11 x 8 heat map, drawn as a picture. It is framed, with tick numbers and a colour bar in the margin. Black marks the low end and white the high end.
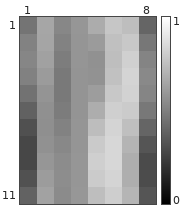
Average level on the scale: 60%. Grain: streaks running down. Calmest part: top middle.
